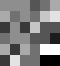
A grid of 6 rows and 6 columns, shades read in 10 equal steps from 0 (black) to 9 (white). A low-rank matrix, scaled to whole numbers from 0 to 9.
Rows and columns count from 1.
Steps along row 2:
down up down up up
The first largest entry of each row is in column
6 6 4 2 5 2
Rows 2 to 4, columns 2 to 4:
4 5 4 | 5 2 7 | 5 5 3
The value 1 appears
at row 4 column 6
